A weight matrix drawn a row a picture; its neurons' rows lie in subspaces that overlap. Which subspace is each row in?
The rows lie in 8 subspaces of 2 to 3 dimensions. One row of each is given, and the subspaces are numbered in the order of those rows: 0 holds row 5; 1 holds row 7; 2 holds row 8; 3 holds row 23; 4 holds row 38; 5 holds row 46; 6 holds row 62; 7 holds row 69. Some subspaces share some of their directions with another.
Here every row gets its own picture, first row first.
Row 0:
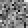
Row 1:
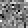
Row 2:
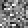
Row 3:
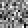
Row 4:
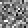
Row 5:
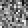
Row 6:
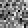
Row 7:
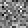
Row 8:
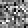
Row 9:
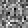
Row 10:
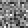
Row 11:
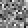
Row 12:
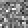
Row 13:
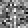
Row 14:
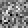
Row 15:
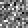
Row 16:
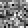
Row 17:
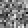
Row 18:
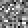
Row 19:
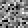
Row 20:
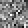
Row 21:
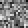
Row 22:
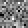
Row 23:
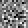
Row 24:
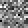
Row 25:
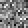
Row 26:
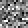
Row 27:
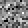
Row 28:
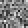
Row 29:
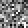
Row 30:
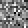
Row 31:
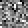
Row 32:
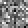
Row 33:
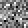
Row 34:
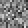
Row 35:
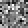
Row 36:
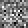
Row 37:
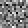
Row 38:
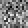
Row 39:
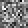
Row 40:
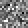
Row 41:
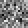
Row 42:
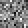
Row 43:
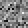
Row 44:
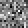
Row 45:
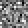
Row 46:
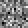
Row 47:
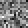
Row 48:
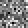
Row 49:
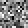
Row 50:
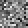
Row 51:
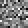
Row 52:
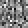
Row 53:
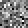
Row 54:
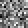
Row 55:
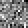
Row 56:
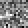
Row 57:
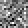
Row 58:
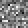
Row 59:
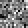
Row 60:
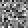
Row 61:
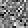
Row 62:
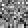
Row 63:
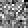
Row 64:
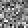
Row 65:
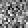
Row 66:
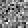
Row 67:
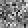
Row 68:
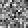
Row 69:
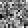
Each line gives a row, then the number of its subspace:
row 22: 1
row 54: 2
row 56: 7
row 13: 2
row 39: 1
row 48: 5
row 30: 2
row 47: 7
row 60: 3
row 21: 7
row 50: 5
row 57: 5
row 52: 5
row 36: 1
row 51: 2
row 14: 4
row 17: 2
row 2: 5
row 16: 7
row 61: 1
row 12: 3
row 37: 1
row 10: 7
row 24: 2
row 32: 2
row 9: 5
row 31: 0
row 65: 4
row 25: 2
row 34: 3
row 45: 0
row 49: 1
